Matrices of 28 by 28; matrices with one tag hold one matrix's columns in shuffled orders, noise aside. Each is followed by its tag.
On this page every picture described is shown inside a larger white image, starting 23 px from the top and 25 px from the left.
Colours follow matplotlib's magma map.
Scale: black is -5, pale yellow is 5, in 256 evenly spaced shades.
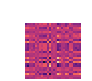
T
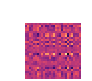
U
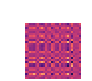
T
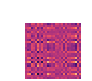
T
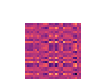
T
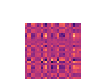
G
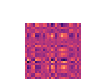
G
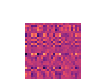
U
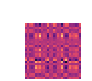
G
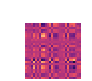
G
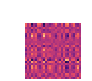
G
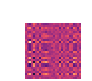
T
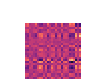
G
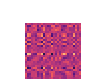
U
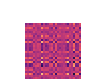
T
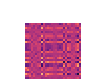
T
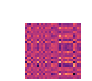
T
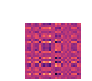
T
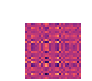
T
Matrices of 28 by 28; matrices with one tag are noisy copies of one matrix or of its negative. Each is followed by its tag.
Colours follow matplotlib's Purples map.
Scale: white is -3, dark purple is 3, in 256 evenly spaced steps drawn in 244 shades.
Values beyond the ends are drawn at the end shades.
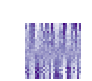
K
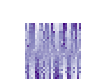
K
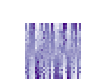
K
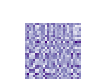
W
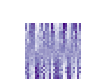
K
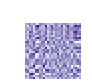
W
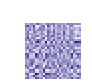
W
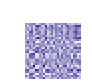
W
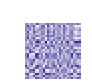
W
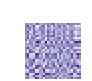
W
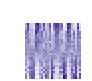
K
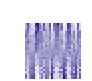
K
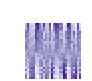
K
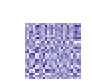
W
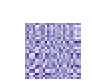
W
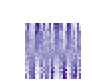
K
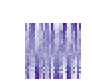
K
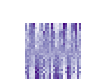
K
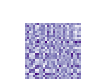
W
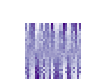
K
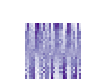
K
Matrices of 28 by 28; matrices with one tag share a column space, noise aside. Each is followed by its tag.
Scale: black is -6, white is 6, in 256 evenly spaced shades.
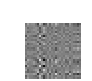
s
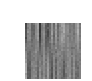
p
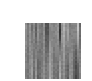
p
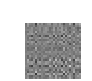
s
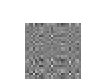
s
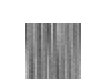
p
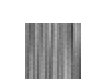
p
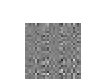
s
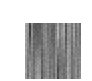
p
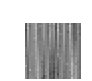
p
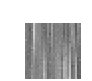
p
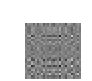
s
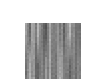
p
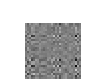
s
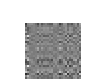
s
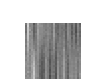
p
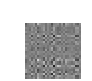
s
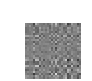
s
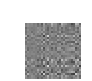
s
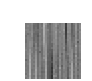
p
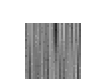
p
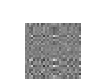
s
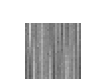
p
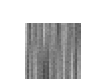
p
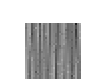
p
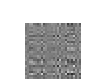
s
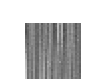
p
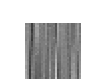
p
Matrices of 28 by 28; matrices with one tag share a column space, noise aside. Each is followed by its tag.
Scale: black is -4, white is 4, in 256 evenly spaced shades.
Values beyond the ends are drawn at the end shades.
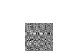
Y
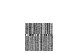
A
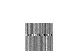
A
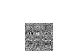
Y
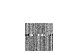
A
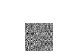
Y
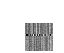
A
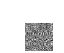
Y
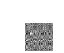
Y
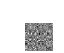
Y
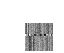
A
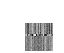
A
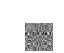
Y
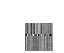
A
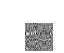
Y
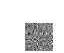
Y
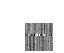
A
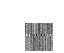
A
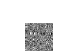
Y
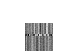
A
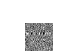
Y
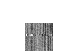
A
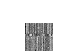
A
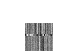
A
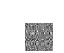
Y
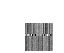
A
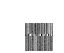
A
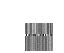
A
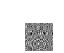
Y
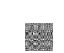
Y
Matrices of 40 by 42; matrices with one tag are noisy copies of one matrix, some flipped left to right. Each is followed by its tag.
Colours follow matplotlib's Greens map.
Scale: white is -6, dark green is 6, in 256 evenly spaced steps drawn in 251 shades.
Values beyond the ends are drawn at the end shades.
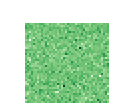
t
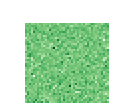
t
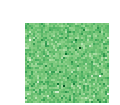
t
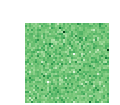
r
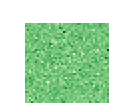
r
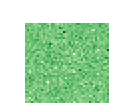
r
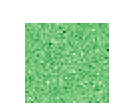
r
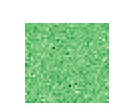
t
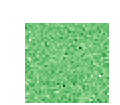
t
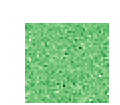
t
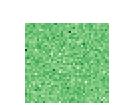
r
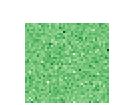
r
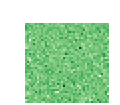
t
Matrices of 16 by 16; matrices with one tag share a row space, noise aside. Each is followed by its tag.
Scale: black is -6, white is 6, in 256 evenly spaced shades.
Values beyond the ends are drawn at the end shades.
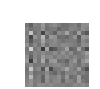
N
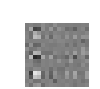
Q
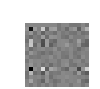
N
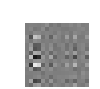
Q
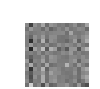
N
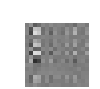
Q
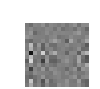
N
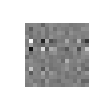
N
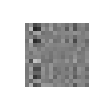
Q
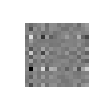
N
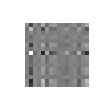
N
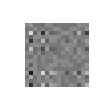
N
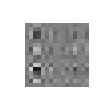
Q
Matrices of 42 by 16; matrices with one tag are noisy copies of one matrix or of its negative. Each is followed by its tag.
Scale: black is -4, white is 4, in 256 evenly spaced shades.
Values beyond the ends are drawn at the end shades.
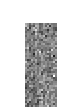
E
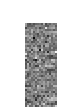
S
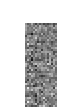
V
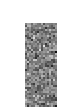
S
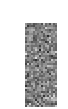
S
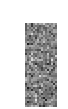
V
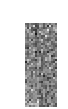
E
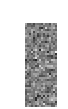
S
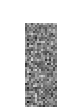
V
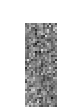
E
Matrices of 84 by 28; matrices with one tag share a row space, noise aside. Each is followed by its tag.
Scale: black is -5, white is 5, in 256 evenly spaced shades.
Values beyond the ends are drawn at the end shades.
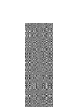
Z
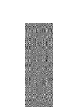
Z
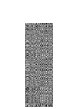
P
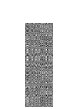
P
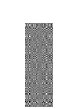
Z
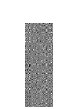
Z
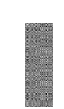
P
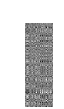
P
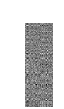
P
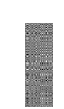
P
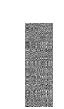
P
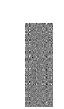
Z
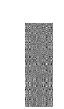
Z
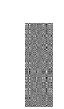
Z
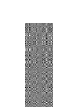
Z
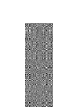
Z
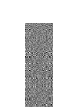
Z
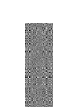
Z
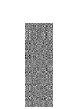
Z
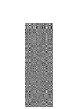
Z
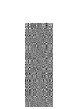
Z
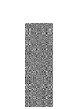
Z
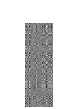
Z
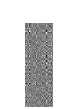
Z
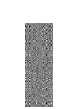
Z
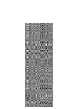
P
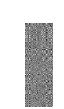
Z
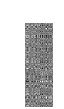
P
